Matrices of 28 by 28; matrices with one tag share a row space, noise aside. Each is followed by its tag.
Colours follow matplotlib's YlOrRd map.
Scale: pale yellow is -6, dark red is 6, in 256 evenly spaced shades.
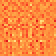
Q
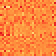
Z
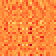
Q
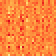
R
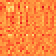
R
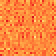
Z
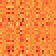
R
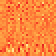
R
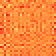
Z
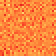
Z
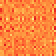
Z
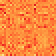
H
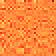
H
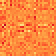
H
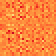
R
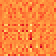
Q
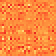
H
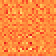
Q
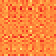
Q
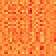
Q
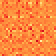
Q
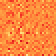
R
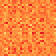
Q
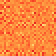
Z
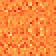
Q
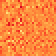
R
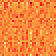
Q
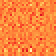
Q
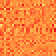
Z
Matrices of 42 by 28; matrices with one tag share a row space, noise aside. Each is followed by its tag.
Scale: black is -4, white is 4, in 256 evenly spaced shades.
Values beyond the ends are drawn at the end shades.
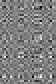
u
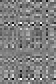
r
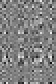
u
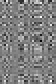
u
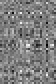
r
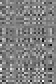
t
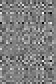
t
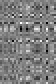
r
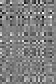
t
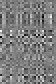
t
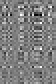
u
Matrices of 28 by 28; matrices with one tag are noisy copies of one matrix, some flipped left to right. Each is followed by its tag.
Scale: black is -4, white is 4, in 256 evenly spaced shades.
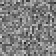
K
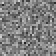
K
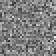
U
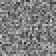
K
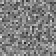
K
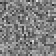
K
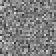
U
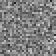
U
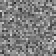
U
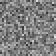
K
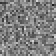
K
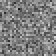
U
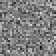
U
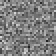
U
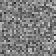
U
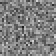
K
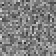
K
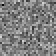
K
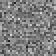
U
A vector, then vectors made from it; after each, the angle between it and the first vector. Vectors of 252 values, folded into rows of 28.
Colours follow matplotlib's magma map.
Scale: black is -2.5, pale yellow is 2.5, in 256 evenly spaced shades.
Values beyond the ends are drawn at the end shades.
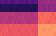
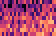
partly aligned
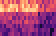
nearly opposite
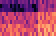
nearly parallel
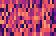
orthogonal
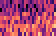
partly aligned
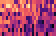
partly opposed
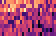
partly opposed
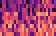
partly aligned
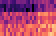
nearly parallel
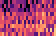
partly aligned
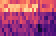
nearly opposite
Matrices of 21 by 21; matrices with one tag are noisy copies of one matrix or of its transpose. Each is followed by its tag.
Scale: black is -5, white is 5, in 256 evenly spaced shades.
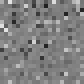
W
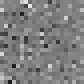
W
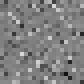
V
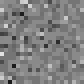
W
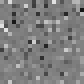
W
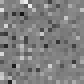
W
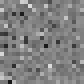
W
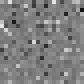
W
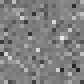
V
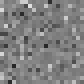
W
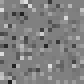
W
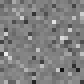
V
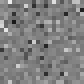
W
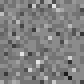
V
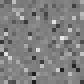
V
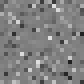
V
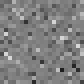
V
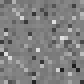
V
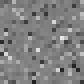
V
